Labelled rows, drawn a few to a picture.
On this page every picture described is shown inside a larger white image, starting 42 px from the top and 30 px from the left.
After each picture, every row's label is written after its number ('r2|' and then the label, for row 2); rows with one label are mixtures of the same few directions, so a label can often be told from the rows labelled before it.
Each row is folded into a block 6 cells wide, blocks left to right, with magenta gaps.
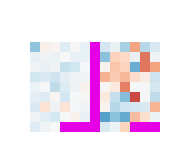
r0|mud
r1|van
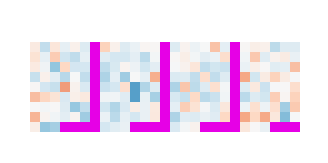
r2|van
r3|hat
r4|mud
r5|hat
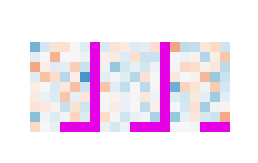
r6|hat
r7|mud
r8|mud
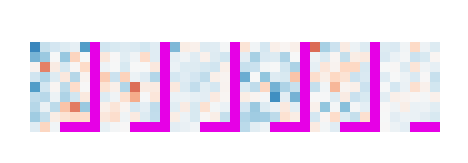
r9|mud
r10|hat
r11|mud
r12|hat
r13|mud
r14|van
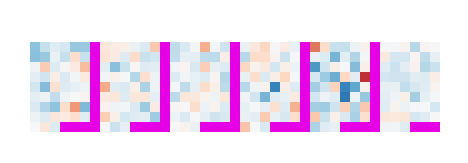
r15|mud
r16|mud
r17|van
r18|hat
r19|hat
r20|van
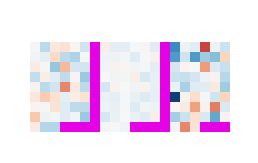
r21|van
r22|mud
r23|van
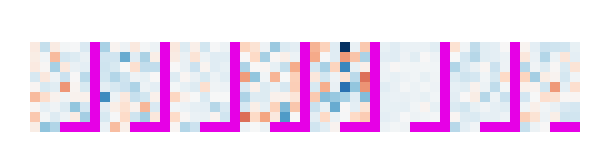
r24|van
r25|van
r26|van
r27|hat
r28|van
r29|mud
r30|hat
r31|hat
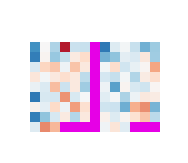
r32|van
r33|mud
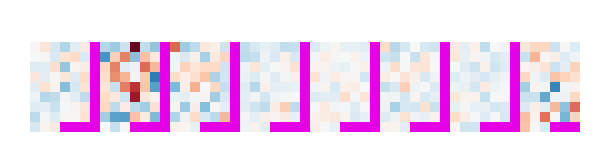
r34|van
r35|van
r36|mud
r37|mud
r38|hat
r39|mud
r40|van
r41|hat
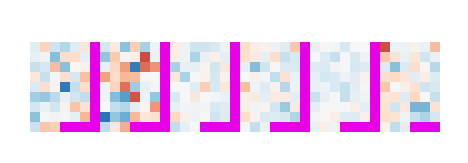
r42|van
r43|van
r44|hat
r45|mud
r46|van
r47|mud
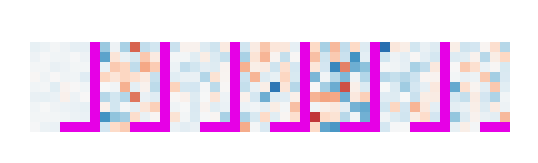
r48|hat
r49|van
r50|mud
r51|hat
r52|van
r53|mud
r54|mud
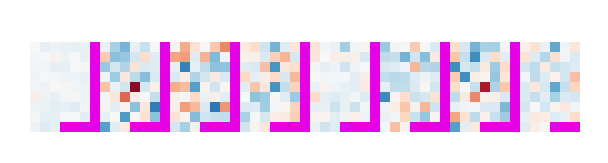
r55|van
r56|hat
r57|mud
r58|van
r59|van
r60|van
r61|hat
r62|van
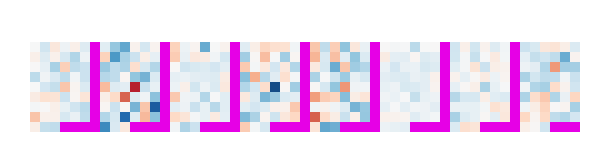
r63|van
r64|hat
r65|van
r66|hat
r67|van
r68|van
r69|van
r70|van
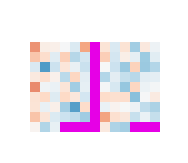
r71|mud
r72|van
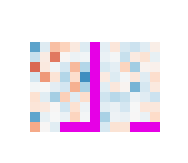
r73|hat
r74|van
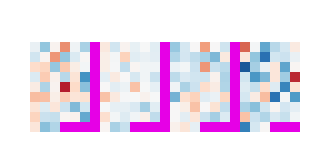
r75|van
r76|van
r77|van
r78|hat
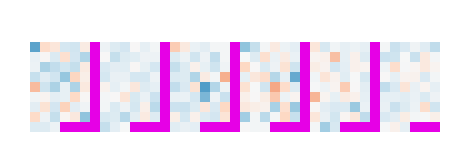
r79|mud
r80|hat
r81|hat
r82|hat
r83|van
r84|mud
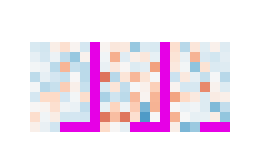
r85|van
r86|hat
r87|van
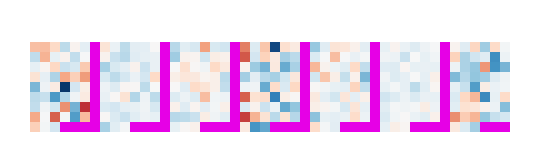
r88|hat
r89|hat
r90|van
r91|van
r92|hat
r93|van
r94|van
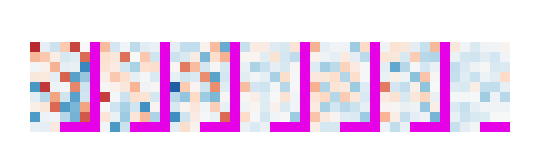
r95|mud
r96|van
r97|mud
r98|mud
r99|mud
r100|mud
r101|hat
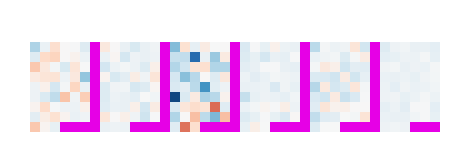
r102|hat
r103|hat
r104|van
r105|van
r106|mud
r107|mud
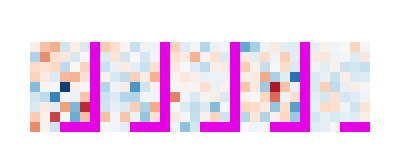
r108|hat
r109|hat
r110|van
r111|hat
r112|mud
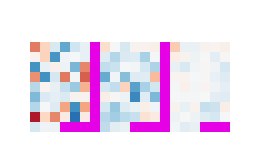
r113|hat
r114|hat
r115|mud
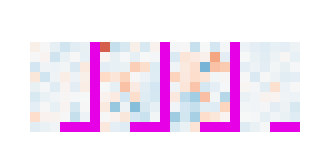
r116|hat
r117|mud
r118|van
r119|hat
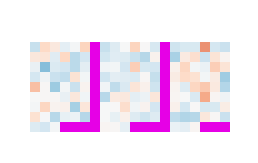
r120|mud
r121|van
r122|van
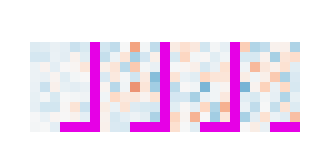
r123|mud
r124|van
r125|hat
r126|mud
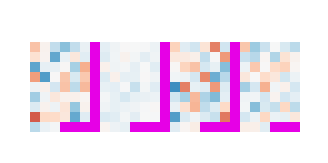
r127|hat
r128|hat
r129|mud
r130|mud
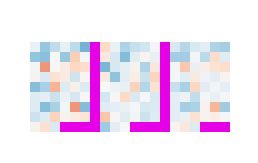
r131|mud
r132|hat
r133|mud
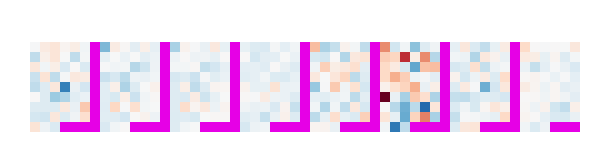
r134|hat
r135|mud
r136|mud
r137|hat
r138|mud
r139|van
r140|van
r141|mud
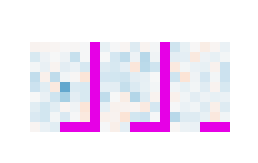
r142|hat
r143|van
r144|hat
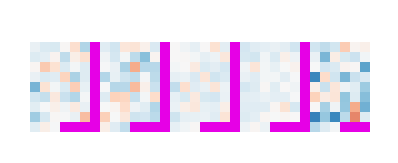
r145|mud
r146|van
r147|mud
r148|mud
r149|hat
